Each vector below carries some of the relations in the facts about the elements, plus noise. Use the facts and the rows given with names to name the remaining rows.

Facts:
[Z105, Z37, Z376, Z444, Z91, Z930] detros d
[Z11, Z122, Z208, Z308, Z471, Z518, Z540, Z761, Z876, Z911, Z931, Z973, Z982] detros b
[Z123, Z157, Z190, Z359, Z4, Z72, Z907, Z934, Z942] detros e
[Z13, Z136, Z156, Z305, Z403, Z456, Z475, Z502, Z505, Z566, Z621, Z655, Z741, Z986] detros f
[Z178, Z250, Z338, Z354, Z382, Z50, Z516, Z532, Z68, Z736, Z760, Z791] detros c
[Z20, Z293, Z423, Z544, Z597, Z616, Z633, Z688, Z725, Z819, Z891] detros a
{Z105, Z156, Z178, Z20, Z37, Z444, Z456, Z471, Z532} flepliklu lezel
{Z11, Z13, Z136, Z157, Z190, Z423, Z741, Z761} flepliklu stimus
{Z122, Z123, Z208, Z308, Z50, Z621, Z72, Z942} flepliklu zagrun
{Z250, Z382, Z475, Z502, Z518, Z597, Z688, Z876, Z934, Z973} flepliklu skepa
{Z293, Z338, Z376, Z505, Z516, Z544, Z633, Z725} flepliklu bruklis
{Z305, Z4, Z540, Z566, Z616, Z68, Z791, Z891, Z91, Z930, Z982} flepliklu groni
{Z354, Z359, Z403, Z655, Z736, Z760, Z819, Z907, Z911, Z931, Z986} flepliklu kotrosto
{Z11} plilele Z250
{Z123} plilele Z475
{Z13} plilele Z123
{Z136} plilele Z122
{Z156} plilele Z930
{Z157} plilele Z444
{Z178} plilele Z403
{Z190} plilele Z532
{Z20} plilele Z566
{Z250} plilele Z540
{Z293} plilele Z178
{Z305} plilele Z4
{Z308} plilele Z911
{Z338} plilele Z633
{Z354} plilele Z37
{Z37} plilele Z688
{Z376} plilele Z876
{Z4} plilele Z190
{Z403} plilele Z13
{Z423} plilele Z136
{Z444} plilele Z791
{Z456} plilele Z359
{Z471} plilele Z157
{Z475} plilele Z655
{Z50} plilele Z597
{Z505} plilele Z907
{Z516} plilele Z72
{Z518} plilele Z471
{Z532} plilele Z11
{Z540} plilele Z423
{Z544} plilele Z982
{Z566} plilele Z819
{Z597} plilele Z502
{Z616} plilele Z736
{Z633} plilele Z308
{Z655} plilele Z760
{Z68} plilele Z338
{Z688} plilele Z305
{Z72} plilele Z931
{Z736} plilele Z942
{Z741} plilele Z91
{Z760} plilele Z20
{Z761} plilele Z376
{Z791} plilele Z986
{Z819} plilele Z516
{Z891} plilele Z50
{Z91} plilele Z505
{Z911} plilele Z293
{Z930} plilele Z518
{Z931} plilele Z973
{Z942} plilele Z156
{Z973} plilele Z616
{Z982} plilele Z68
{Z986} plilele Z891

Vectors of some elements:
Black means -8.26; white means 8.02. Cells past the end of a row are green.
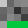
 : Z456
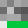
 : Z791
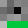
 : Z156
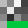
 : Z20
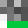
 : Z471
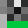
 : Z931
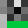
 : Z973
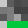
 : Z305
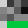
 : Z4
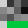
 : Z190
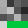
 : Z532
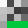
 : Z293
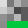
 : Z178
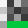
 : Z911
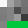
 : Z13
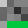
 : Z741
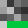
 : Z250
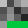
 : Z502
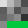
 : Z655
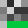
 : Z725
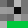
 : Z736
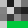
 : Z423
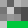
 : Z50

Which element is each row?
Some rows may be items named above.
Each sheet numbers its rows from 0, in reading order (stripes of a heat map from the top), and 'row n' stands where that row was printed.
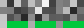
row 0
Z761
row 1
Z20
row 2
Z516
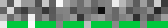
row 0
Z891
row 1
Z518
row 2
Z13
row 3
Z156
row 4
Z475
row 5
Z72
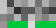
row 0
Z68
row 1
Z157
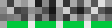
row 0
Z382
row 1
Z11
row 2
Z688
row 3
Z891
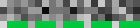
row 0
Z986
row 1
Z736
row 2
Z942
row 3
Z761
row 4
Z532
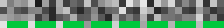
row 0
Z444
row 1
Z540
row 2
Z532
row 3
Z502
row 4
Z597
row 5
Z633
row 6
Z37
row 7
Z982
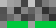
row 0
Z566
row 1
Z136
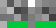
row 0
Z354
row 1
Z403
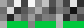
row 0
Z819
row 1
Z123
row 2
Z931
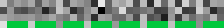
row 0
Z444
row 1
Z930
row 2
Z68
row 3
Z616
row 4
Z760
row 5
Z208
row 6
Z544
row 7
Z338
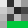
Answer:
Z633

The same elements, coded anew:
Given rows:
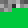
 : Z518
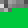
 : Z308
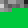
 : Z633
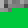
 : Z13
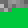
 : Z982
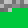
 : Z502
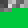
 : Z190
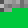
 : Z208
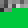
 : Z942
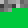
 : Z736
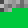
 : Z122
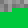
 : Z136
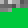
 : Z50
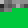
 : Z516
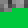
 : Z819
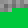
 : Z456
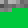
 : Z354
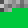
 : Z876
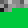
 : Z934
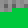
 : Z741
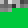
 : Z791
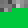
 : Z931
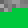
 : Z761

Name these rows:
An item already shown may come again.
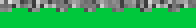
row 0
Z791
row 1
Z157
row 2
Z931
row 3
Z973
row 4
Z20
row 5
Z157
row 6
Z736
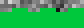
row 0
Z50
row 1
Z423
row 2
Z72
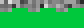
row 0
Z791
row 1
Z156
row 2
Z891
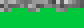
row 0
Z37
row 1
Z597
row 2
Z338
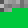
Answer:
Z208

